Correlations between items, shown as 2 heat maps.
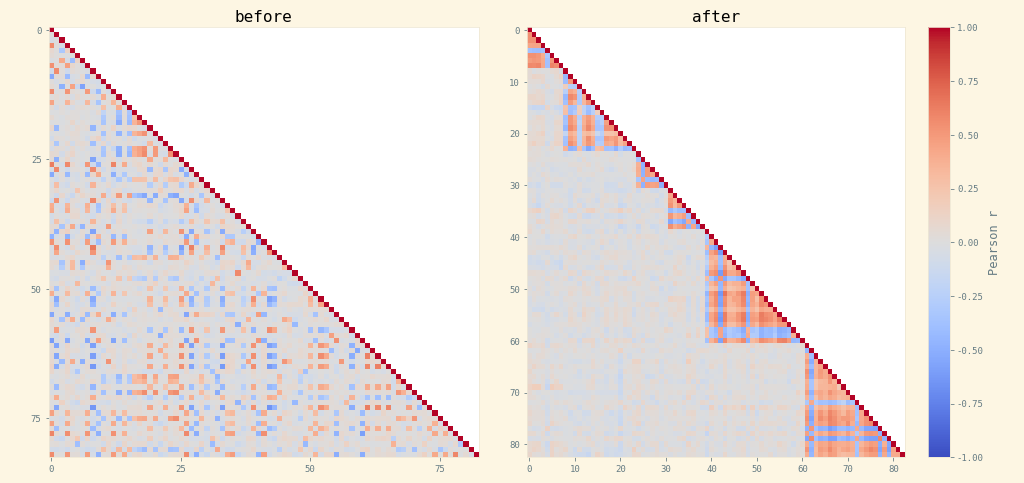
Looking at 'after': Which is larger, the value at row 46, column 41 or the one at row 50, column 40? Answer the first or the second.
the first
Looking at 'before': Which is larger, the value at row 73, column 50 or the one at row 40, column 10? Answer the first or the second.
the first
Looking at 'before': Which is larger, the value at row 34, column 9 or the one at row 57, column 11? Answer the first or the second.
the second
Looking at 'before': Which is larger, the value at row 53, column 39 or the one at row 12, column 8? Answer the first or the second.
the first
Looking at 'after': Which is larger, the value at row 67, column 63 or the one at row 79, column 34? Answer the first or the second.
the first
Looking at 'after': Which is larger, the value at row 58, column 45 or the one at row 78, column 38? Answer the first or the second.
the second
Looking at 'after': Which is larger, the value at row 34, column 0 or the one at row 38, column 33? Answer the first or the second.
the second
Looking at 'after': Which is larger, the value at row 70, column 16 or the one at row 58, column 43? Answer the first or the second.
the first
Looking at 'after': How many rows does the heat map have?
83
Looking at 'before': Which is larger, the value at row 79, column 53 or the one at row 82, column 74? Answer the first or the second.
the second
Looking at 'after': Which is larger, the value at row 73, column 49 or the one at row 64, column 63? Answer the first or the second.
the second
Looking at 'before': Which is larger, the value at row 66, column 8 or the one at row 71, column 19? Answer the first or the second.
the first
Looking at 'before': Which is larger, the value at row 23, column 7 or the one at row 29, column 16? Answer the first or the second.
the second
